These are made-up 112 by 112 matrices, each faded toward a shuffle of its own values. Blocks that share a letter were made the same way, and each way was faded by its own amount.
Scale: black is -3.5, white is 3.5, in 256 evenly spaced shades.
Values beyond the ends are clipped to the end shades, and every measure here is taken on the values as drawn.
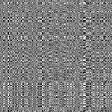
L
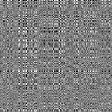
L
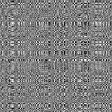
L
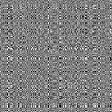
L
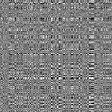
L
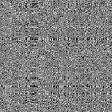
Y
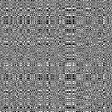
L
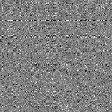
Y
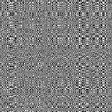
L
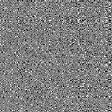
Y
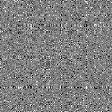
Y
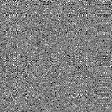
Y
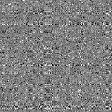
Y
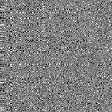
Y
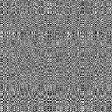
L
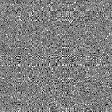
Y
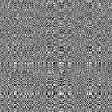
L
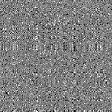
Y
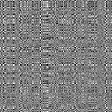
L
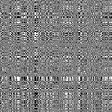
L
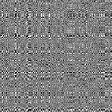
L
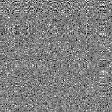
Y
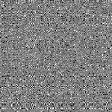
Y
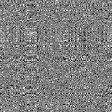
Y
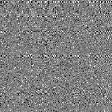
Y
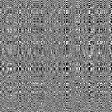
L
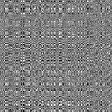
L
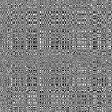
L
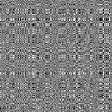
L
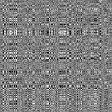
L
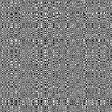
L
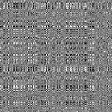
L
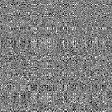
Y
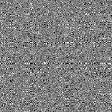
Y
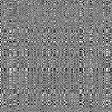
L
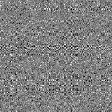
Y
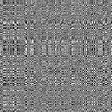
L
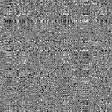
Y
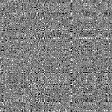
Y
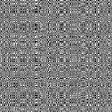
L
